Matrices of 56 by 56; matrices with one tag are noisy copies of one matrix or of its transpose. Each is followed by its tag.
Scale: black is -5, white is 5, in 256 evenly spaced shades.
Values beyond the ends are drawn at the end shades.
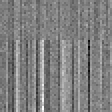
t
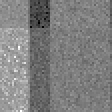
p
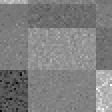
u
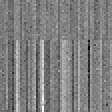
t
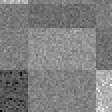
u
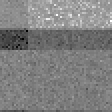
p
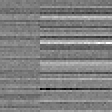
t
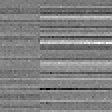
t
